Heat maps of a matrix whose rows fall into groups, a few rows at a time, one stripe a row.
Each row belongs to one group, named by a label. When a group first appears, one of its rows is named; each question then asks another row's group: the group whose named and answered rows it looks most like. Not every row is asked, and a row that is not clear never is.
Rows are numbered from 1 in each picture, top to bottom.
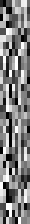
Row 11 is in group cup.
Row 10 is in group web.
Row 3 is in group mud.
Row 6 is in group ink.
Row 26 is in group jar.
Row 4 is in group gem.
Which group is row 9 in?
web
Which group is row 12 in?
cup
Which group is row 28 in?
gem
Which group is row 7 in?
cup
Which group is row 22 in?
mud
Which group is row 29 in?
gem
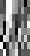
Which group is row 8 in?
web
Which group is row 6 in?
mud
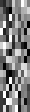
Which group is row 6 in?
cup
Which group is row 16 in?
web
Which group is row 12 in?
cup
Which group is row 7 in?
ink
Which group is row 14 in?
web
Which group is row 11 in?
gem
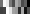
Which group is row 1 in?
jar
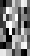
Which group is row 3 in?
web
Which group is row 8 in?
ink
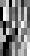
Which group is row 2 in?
mud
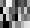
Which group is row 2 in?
mud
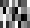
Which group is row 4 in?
web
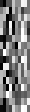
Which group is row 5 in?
cup
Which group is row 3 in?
gem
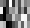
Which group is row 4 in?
gem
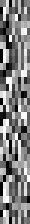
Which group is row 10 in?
gem
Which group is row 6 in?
cup
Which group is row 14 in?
ink
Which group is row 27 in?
mud
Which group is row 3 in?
web
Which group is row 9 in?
mud
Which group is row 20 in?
web
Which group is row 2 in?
mud
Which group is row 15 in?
mud
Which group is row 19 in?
ink
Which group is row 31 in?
mud
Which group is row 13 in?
cup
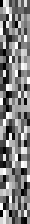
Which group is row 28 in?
ink
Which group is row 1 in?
mud
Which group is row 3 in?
cup
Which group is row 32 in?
ink
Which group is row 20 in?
cup
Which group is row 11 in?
web
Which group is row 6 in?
gem
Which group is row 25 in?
ink
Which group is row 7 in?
web
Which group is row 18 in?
jar
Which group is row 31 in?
mud
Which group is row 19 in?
gem
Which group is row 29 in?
cup
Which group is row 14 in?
gem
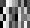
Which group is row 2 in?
mud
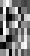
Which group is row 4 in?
web
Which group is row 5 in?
mud
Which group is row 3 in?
gem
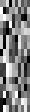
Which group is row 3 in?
ink
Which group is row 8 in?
mud
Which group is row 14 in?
web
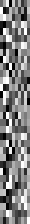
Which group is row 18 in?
cup
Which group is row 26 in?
cup
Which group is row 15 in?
jar
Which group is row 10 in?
cup
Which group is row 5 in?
mud
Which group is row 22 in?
cup
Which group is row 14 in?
mud
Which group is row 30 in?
gem
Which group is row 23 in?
gem
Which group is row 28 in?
gem
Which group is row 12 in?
jar
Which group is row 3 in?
ink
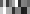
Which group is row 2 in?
ink
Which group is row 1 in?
web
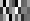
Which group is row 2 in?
web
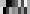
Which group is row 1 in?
gem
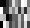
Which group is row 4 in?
mud
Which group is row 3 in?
gem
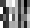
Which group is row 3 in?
cup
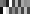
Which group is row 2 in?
mud
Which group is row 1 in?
cup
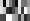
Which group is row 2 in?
gem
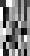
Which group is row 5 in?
ink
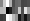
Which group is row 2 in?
gem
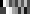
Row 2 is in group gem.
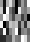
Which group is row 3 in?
jar
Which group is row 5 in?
web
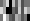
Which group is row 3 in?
jar
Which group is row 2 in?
gem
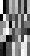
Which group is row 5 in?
jar
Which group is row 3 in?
mud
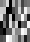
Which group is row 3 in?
cup
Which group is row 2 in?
gem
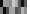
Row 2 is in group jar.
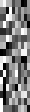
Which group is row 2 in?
cup
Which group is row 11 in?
web
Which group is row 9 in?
ink
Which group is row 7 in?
gem
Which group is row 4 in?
jar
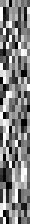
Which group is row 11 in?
ink
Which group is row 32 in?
web
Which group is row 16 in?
jar
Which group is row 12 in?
mud
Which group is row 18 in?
ink
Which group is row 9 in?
cup
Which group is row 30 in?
ink
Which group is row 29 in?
web
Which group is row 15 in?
mud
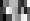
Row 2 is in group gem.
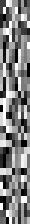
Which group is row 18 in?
ink
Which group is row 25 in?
ink
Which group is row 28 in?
ink
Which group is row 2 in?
web
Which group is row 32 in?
cup
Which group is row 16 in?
mud
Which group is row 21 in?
ink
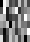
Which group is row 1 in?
mud
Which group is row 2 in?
web
